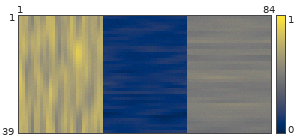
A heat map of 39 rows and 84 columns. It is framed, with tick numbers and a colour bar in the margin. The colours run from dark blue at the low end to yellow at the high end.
It is made of 1 by 3 panels. Panel 1,1: high, streaked downward. Panel 1,2: very low, streaked across, faint in contrast. Panel 1,3: middling, streaked across, faint in contrast.
